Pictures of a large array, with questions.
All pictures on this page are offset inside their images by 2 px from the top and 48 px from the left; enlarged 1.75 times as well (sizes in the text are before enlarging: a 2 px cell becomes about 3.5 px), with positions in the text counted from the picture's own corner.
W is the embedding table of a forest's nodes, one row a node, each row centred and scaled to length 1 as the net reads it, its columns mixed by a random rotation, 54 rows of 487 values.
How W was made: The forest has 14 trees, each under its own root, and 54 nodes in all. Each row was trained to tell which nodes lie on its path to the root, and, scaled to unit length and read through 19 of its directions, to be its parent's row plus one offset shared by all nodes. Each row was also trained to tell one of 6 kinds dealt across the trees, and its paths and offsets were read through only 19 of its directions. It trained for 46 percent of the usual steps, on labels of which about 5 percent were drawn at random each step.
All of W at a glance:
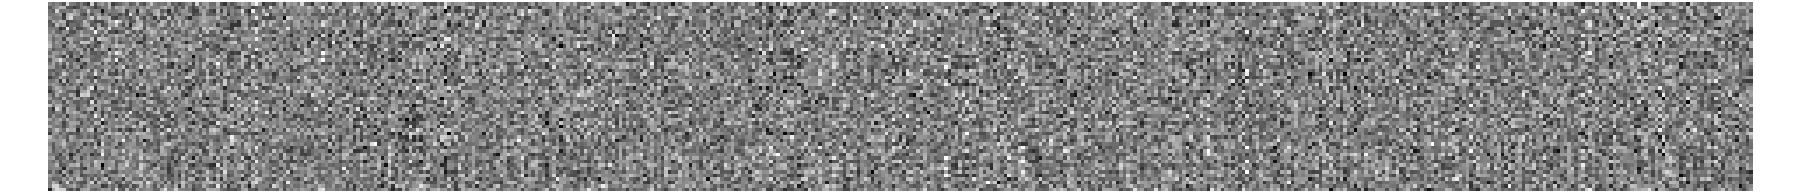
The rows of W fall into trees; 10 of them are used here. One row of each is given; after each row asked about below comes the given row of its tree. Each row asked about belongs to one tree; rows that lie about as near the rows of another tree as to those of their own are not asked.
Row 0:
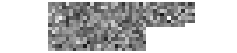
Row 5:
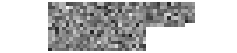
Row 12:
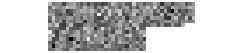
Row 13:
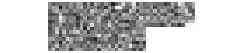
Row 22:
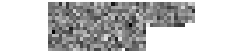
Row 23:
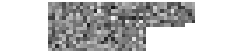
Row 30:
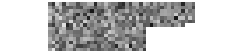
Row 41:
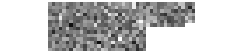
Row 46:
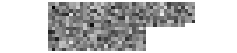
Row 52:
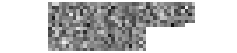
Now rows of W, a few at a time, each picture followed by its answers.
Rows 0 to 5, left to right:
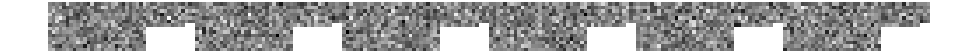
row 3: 13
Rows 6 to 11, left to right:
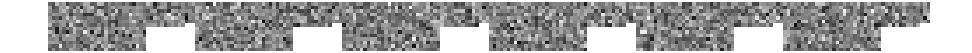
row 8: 0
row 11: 30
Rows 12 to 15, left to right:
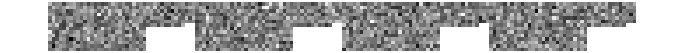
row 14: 5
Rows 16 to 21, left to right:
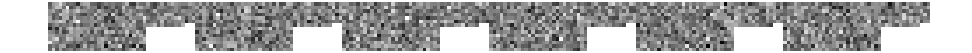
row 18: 23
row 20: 0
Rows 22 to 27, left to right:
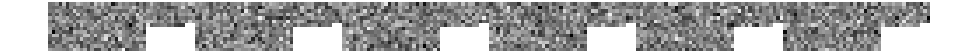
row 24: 52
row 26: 30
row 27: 46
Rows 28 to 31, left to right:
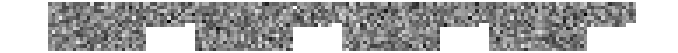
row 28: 0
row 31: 13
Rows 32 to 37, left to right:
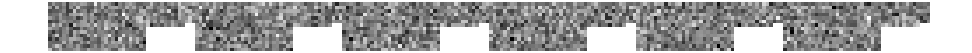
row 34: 46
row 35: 12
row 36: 52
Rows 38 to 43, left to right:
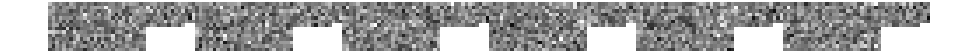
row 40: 52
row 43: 23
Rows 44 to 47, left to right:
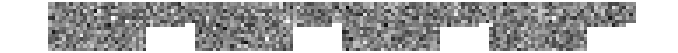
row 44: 23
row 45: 41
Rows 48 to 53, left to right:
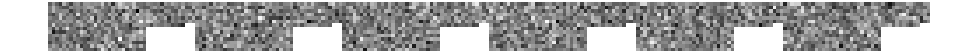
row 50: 13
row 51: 23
